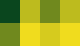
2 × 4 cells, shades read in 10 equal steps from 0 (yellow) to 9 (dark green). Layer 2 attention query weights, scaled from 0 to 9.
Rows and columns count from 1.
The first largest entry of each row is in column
1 1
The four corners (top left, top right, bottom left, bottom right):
9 2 5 0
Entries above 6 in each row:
1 0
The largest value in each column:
9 2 5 2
